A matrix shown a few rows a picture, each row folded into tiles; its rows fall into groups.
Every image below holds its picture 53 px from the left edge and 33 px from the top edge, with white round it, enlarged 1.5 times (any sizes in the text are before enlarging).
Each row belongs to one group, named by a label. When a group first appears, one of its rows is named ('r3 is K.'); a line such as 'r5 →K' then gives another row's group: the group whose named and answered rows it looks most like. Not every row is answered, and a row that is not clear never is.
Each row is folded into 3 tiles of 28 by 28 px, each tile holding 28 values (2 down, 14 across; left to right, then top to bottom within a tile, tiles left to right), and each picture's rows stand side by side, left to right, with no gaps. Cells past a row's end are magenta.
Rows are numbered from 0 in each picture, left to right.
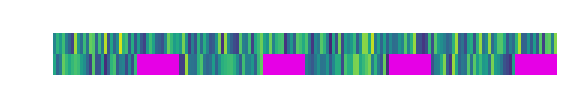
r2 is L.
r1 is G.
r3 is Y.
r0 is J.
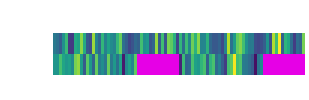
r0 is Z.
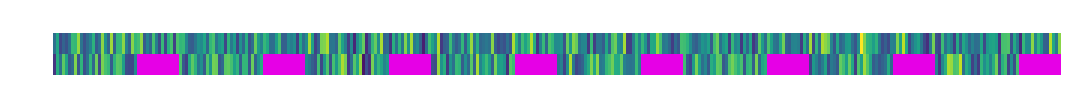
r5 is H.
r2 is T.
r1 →H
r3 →G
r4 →L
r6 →L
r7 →J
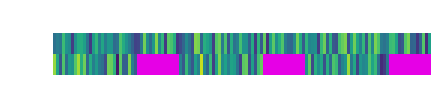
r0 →Z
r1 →G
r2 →Y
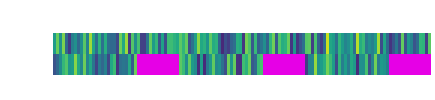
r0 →J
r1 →T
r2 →J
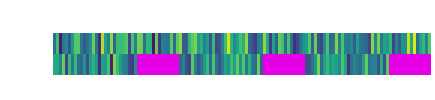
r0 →Y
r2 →J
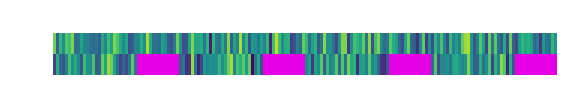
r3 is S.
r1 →L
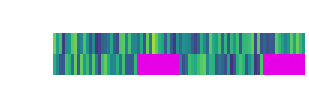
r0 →T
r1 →J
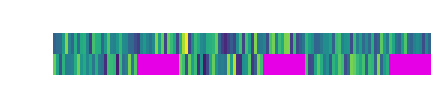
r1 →T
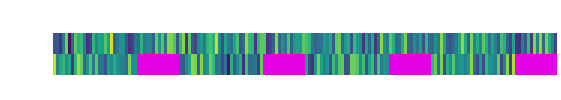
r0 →Z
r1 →J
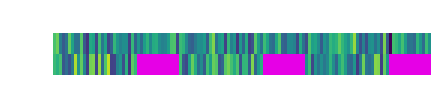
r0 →G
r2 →S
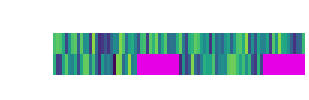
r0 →T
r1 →L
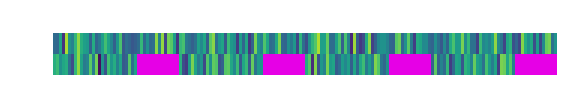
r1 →H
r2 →S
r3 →S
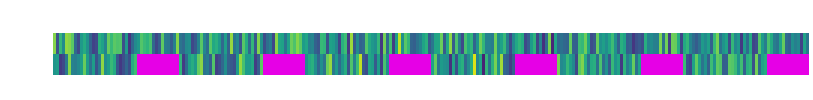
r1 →J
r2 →G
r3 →Y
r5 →H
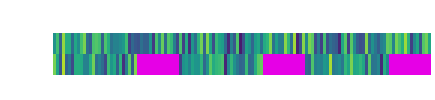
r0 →Z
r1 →T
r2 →G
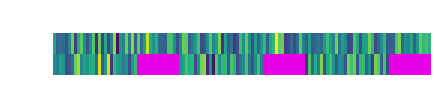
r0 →G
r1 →G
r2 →S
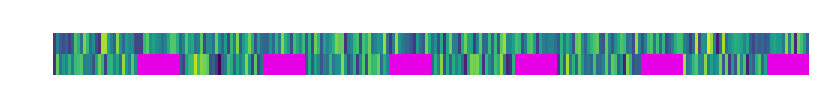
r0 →S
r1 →J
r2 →S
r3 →Y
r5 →Z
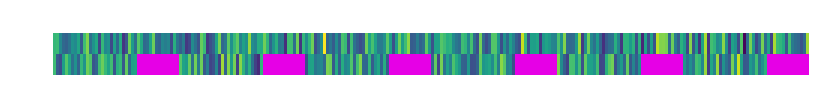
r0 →H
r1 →Y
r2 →G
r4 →T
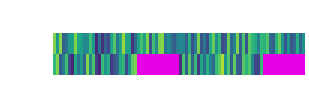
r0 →T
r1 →Y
